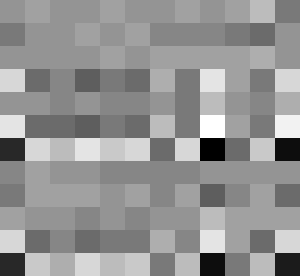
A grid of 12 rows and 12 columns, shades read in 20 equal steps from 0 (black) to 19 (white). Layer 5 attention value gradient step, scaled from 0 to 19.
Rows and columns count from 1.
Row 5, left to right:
11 11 10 11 10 10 11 9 14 11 10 13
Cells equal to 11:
33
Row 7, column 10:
8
